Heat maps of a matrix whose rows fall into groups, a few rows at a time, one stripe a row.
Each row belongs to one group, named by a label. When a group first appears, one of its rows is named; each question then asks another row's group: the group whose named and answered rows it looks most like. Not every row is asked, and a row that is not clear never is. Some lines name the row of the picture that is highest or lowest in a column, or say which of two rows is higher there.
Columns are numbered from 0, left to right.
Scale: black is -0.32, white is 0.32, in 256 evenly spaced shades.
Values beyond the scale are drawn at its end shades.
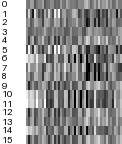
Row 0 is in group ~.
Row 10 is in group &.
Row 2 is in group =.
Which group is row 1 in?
=
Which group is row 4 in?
~
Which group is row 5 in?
=
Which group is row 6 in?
&
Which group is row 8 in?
=
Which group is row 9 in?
~
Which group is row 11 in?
&
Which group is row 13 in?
~
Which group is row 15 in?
~
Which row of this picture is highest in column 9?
11
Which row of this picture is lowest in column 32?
11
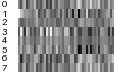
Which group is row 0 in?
~
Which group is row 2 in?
~
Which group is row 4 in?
=
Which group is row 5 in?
=
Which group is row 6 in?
~
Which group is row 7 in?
~
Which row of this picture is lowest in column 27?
1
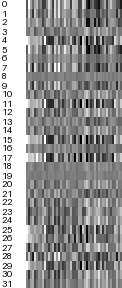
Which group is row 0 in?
=
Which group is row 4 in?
&
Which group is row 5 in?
=
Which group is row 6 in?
=
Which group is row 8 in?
~
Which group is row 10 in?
~
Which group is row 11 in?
&
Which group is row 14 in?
~
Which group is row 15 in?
&
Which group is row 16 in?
=
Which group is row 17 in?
&
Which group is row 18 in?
~
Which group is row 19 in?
~
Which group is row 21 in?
=
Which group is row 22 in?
~
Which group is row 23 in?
~
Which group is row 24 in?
~
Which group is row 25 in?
&
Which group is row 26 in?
&
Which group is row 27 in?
~
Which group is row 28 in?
=
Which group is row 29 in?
&
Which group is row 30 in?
~
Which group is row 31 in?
~
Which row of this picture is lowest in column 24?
17
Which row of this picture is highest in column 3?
17
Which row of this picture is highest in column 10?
2
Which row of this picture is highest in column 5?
17
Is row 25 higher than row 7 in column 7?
Yes
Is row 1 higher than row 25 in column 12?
Yes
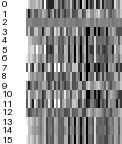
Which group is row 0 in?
&
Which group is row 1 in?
~
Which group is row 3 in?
=
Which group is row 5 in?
&
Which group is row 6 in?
&
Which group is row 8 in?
&
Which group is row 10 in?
=
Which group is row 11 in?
=
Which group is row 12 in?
~
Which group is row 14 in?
&
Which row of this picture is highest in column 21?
10
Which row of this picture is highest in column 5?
5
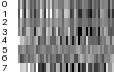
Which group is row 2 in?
=
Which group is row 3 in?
=
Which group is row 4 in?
&
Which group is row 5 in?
~
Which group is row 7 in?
&
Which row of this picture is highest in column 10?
3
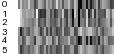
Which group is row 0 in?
=
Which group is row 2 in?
&
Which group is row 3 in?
~
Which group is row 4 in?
=
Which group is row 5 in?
~
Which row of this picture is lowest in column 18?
1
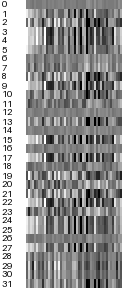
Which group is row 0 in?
~
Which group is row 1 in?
&
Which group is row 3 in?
&
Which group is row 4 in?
&
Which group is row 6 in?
~
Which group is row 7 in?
~
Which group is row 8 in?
=
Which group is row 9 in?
&
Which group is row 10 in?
=
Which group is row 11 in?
~
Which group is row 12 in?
~
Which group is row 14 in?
~
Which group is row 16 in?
~
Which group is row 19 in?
=
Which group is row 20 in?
~
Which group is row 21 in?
=
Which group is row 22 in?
&
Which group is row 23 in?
~
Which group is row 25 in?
&
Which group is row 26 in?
~
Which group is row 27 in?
&
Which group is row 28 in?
=
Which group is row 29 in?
=
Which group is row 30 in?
=
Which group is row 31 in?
=
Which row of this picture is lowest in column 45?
29
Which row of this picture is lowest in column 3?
29
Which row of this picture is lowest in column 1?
23
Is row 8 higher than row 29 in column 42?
Yes
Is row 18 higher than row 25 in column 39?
Yes
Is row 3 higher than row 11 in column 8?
No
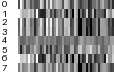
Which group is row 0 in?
=
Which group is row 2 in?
=
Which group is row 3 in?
=
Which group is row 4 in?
~
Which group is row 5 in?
~
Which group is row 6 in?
&
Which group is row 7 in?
=
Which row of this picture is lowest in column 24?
6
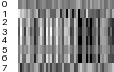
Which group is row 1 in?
&
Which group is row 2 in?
=
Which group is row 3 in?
=
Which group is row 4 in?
=
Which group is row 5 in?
=
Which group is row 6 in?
=
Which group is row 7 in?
~
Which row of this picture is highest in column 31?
7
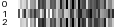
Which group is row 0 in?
&
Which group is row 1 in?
=
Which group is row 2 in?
&
